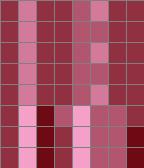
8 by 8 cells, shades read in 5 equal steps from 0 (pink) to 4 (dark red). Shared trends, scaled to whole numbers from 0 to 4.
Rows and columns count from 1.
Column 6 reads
1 2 1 2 1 2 2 2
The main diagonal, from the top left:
3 1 3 3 2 2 2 4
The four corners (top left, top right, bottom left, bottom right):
3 3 3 4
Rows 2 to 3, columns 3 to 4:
3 3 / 3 3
